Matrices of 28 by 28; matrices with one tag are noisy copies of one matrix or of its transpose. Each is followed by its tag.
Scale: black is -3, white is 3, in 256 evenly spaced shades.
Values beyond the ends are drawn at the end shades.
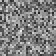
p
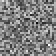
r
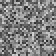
p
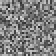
r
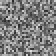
r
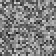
p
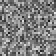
p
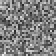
r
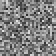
r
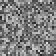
p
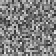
r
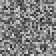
r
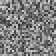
r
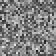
p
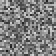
r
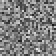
r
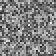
p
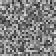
r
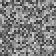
p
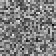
r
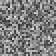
r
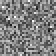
r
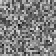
r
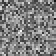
p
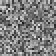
r
